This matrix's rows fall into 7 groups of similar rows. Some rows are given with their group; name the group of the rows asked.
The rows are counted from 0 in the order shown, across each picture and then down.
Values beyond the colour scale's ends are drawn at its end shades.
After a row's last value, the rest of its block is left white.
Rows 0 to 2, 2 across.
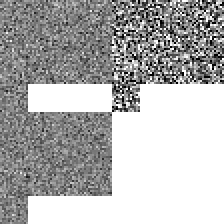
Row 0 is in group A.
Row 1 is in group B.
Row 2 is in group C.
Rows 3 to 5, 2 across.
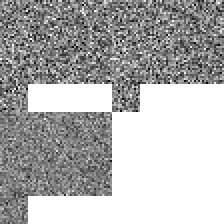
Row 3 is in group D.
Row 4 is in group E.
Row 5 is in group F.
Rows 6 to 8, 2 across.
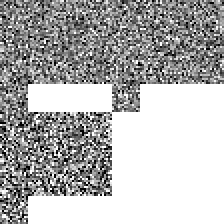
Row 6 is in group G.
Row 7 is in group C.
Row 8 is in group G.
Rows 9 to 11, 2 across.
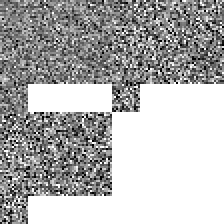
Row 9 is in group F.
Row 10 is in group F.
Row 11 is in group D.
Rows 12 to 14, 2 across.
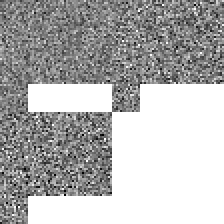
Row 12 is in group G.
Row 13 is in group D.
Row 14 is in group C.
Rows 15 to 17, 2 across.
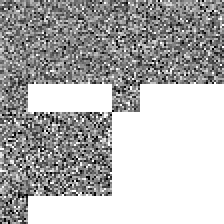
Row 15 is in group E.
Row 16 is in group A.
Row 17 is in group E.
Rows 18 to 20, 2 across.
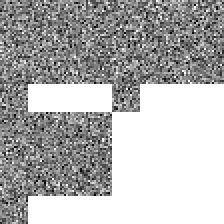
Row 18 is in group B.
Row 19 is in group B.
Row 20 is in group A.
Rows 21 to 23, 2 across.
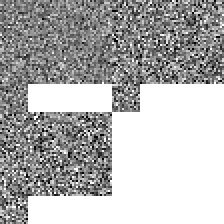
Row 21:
G
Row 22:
G
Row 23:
C
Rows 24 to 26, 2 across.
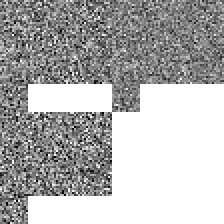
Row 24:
B
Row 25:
B
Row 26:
F
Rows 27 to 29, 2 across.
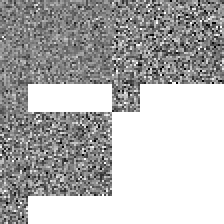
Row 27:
C
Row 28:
C
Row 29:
G
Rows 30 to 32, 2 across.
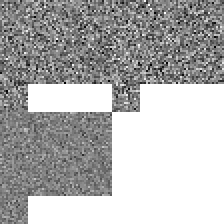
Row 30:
F
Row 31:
C
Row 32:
B
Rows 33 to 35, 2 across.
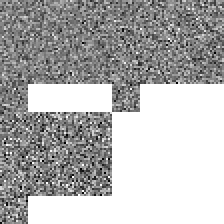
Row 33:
B
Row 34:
F
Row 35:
A
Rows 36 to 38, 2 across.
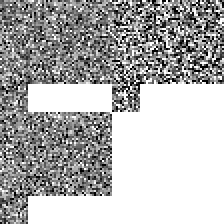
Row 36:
A
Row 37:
D
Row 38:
A
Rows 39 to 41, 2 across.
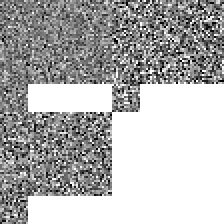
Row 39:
G
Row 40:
C
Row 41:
B
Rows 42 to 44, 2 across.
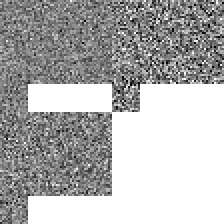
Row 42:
B
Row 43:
E
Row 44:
D
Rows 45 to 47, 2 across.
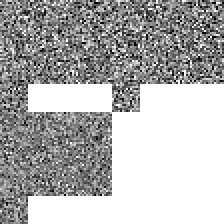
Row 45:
B
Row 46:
B
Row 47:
A
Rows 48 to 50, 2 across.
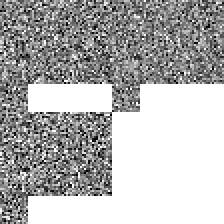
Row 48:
B
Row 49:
B
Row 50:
B
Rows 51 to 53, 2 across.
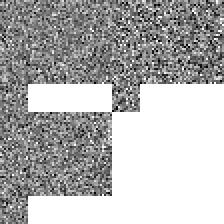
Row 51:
G
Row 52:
D
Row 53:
G
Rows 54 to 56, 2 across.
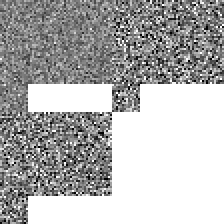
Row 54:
G
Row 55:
D
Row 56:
E
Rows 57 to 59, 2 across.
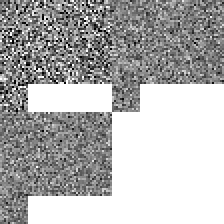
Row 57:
F
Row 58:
B
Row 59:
E
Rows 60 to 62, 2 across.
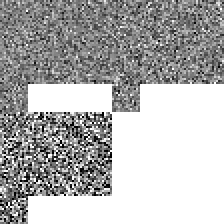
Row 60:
D
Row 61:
G
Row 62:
F
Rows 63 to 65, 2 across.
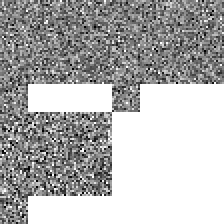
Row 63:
D
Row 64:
A
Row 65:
G
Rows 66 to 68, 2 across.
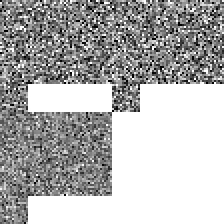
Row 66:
B
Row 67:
A
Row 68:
C
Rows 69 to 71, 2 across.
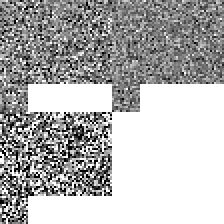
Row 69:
C
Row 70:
B
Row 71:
G
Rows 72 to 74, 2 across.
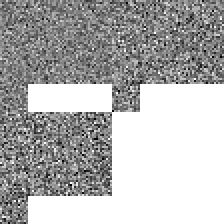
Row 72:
E
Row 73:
A
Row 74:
B
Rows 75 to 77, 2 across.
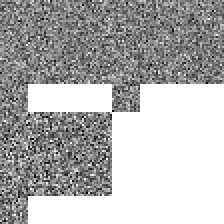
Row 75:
E
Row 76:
A
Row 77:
D
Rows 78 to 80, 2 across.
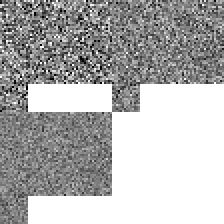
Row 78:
A
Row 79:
F
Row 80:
F
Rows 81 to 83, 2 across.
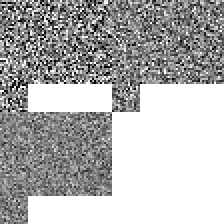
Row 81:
E
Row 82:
D
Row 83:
B
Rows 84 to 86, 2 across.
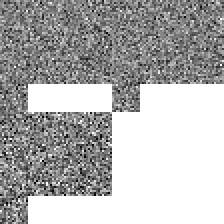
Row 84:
F
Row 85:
E
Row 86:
A
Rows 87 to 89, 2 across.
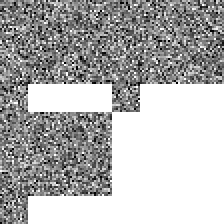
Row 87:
A
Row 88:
F
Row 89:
D
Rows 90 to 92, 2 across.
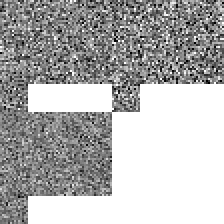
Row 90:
B
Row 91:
G
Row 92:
F
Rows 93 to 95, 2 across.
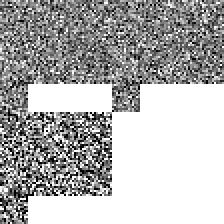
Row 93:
E
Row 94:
A
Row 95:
F
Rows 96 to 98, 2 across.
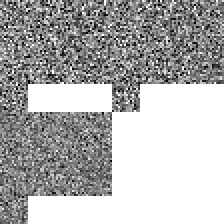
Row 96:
D
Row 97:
D
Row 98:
F
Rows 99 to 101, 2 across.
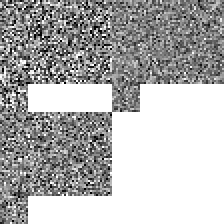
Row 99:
C
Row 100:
E
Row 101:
C
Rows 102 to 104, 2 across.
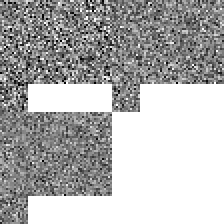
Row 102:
F
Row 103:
G
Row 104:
A
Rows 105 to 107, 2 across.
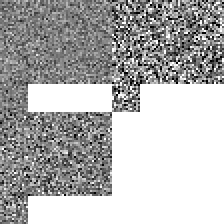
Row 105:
E
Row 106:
G
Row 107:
C
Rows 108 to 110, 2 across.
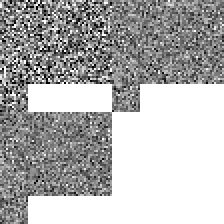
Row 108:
C
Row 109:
A
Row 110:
A
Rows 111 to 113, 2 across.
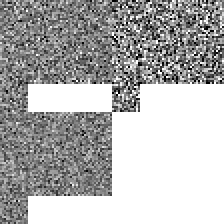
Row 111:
E
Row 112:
G
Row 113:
B
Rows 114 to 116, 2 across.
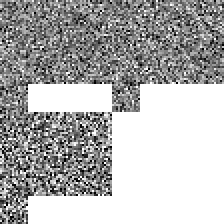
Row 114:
A
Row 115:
F
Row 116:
G
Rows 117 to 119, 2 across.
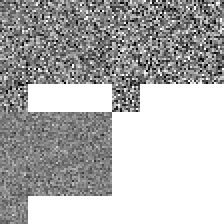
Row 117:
F
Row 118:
E
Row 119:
C
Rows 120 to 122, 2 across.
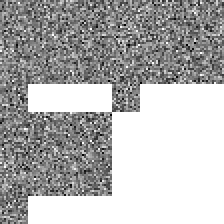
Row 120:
B
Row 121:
D
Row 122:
B
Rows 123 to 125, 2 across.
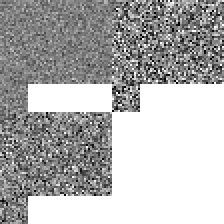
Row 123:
E
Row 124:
A
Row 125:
A
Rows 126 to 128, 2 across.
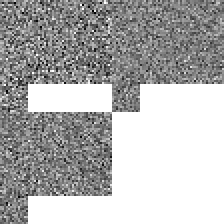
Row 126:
E
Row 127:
E
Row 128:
F
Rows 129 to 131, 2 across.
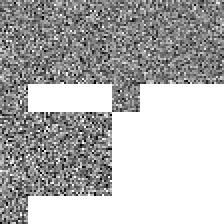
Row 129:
A
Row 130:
E
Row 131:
E
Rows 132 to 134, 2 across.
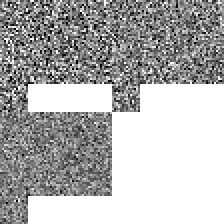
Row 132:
D
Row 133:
G
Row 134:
D
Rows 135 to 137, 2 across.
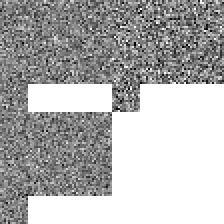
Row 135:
B
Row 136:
D
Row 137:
E
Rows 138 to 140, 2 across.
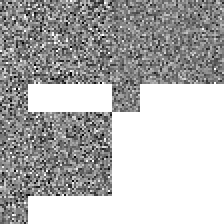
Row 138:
B
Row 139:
G
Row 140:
C
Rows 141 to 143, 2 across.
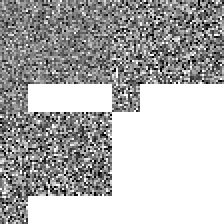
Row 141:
D
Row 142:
C
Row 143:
G
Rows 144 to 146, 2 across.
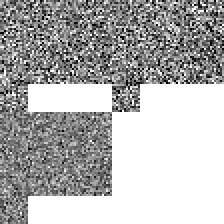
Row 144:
C
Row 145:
F
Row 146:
G
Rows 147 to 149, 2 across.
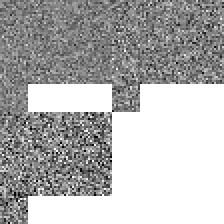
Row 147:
C
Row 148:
A
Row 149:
F
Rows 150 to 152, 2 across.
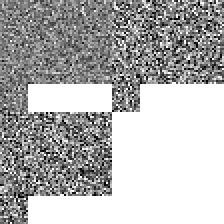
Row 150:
D
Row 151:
D
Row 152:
F
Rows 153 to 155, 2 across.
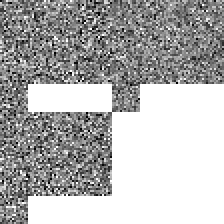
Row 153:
B
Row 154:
F
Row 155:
C
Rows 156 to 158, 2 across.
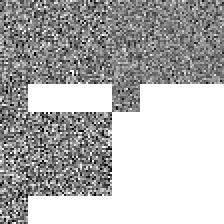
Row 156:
B
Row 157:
B
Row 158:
E
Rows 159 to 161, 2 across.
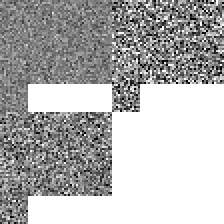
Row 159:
C
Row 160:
E
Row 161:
B
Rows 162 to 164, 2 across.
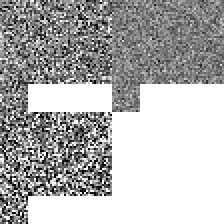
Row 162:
E
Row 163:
E
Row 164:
G
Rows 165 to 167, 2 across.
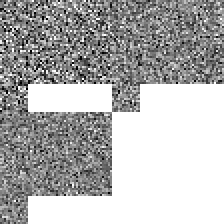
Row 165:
A
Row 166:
G
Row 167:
B
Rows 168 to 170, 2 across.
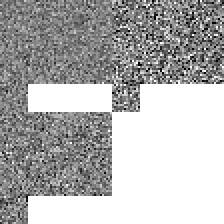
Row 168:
G
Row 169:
C
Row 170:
A
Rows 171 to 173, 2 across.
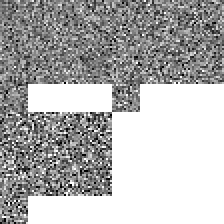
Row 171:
F
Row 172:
C
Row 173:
B
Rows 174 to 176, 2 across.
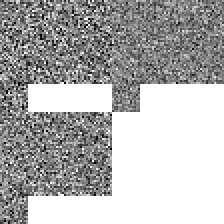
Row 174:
F
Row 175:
A
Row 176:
E
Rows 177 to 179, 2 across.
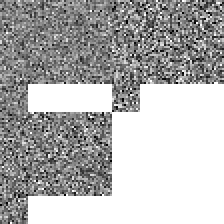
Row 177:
A
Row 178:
B
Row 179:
F
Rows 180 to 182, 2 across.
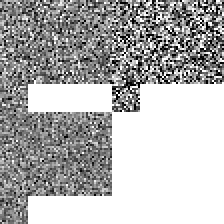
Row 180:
B
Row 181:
F
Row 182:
A
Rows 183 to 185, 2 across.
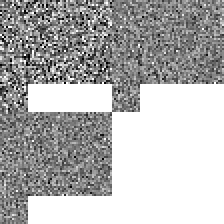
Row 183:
G
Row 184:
G
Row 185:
C
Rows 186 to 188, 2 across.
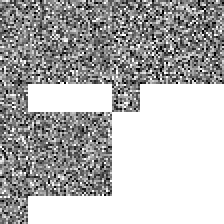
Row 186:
C
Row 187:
C
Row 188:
G
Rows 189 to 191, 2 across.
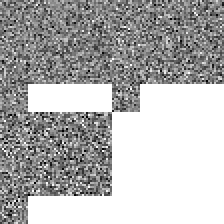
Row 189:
C
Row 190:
D
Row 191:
D
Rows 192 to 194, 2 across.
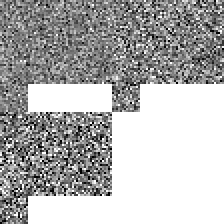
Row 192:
G
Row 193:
F
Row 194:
A
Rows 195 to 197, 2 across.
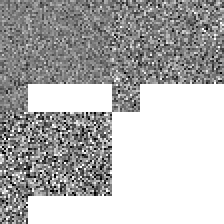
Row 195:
F
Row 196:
G
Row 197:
G
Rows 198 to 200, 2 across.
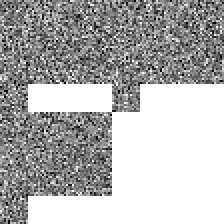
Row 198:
F
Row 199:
C
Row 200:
E
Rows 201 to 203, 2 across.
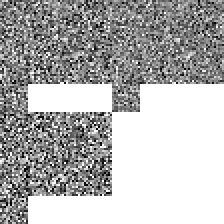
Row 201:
C
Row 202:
C
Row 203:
G
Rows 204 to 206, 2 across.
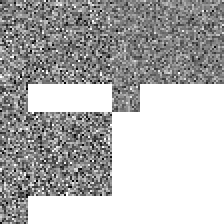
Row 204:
A
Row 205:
A
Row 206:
C
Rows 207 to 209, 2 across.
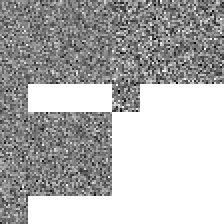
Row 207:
D
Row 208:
E
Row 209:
A
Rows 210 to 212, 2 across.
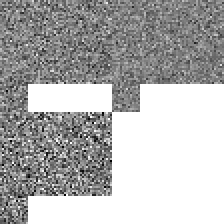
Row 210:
E
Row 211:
B
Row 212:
F
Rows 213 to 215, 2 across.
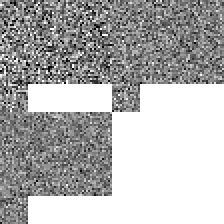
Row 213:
C
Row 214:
D
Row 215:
A
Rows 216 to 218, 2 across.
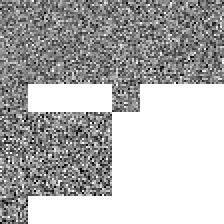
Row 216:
E
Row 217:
C
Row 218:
A
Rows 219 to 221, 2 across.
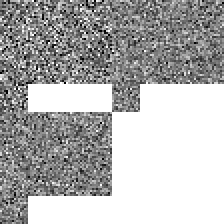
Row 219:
F
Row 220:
B
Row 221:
A
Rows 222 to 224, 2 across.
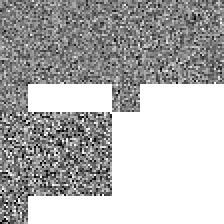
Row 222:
C
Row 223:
G
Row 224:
D
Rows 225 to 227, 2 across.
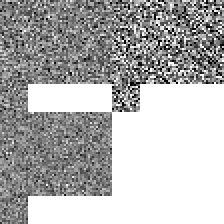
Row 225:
B
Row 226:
F
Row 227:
A
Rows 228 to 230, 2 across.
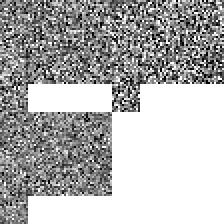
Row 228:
A
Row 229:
G
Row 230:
C
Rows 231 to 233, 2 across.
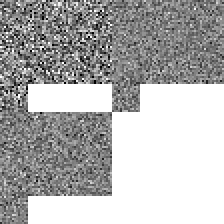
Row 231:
A
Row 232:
E
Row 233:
C
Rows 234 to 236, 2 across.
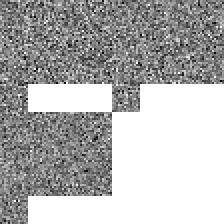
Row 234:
F
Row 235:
C
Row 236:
B
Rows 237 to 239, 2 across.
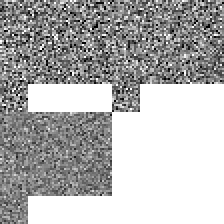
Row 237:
B
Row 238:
B
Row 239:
B
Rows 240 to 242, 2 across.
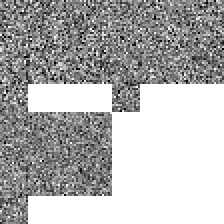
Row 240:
G
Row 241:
F
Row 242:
A
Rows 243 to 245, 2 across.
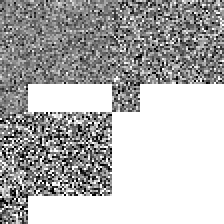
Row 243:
A
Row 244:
G
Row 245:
A
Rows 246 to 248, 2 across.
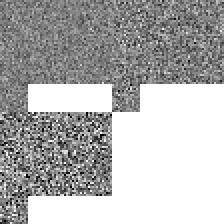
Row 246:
G
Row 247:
D
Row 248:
C
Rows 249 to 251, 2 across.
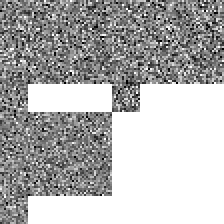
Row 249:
B
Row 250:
F
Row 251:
C
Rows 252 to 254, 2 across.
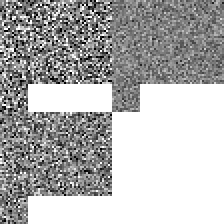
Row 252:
B
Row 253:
E
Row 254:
B
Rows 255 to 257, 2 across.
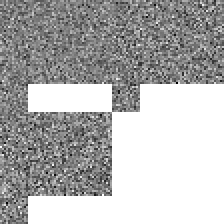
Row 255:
G
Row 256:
F
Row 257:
G
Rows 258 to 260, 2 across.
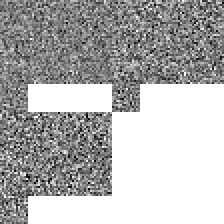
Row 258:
B
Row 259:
B
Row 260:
C
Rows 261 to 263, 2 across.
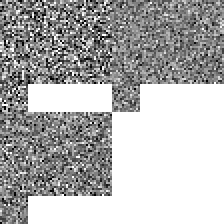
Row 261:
B
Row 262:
G
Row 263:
A
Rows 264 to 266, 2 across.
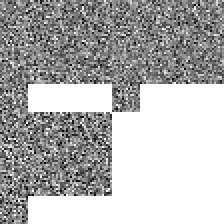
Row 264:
D
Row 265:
D
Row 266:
D
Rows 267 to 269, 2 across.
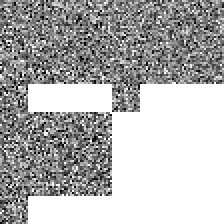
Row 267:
A
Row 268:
D
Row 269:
D
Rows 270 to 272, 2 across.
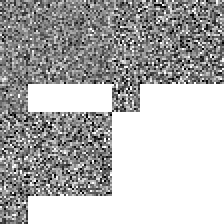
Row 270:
G
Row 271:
D
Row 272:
C
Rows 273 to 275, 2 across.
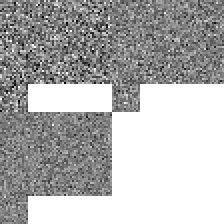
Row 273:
A
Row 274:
C
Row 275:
C
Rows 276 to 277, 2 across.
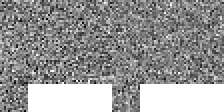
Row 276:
E
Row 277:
A
